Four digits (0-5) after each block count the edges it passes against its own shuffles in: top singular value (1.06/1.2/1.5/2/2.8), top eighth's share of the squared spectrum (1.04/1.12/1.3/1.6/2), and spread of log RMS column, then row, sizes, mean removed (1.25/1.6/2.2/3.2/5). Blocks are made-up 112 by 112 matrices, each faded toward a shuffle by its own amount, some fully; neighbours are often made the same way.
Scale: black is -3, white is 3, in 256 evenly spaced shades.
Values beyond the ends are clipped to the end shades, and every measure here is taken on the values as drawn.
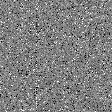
1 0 1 0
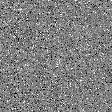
0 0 1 0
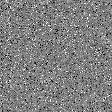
0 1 1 0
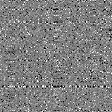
4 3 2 2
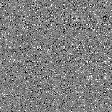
4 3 1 2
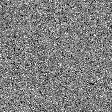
0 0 0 0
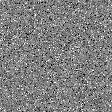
0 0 0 0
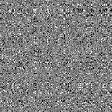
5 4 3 3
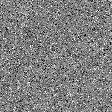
2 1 0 0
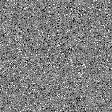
3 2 1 1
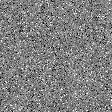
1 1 0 0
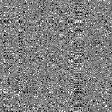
4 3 2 2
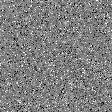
2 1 0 0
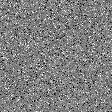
0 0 0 0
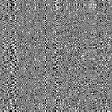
5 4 4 3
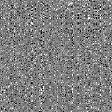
4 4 3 2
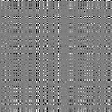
5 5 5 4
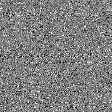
1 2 0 3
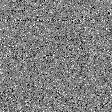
1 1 0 1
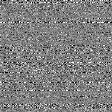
2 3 0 4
